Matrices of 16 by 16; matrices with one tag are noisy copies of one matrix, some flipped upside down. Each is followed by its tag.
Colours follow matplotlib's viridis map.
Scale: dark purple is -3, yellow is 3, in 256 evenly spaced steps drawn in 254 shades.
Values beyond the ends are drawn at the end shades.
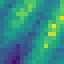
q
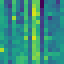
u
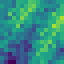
q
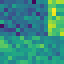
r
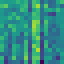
u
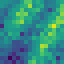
q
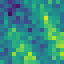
q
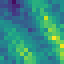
q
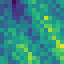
q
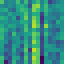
u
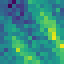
q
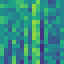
u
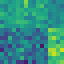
r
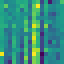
u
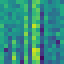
u
